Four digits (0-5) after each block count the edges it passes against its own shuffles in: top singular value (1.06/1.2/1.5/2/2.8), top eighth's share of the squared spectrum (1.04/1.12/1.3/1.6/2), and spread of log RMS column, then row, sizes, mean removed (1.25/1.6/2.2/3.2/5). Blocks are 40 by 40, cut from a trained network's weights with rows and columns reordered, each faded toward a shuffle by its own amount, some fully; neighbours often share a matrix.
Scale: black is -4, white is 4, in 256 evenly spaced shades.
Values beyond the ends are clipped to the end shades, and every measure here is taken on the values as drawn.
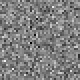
1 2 0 0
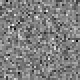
0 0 0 0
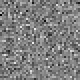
0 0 0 0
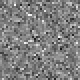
0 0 0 0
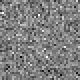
0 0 0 0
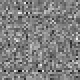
3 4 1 2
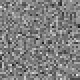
1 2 0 1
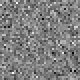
0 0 0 0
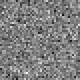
1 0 0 0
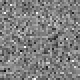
0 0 0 0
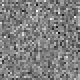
1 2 1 0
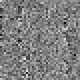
2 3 2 1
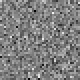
1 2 1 0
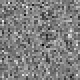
2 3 1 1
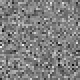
2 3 1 1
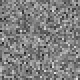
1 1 0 0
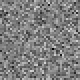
1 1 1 0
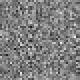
3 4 2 0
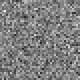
2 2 0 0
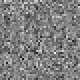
2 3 2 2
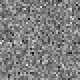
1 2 0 1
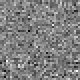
2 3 1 1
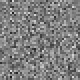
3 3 2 0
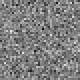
0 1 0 0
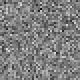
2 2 0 0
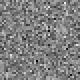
1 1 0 0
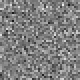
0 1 0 1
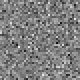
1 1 0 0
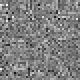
3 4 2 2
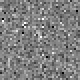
1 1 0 0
